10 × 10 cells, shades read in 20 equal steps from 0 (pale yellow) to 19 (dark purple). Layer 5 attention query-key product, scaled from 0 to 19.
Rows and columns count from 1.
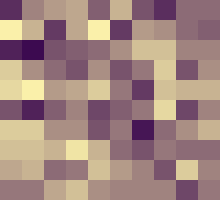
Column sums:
74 80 95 75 78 100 108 80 99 89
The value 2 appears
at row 5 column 1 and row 6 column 8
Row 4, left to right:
3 8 11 13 8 13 10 3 13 8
